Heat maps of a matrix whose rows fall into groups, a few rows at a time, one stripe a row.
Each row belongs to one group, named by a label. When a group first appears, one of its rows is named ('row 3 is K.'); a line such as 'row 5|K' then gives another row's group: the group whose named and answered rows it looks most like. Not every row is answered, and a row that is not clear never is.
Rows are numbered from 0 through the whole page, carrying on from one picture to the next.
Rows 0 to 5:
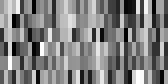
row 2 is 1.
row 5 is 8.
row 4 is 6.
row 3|6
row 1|6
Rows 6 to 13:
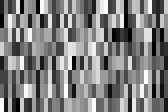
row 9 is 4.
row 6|8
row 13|4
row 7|1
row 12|8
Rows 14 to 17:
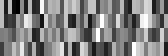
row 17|1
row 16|6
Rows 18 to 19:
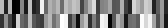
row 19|8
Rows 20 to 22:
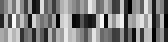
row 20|6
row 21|1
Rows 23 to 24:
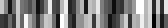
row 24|8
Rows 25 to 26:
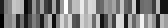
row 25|4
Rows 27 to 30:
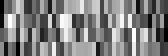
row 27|4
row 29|1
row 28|1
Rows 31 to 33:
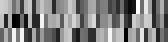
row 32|6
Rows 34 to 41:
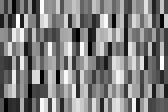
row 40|1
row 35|8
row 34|6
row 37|1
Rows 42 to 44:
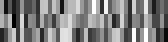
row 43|6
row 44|1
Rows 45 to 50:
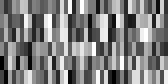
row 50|8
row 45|1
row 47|8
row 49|1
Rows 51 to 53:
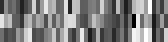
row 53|8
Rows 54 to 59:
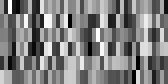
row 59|6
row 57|8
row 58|4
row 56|6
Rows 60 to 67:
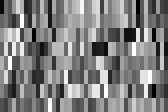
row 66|4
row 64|6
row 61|4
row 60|4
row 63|1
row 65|8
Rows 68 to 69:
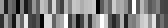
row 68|4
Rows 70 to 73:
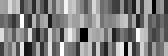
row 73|1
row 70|6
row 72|6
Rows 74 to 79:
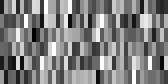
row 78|8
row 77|1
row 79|4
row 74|1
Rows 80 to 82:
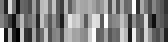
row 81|4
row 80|4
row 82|4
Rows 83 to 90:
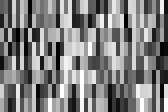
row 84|1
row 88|4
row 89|8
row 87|1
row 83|1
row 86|4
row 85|6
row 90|8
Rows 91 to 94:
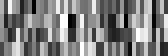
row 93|8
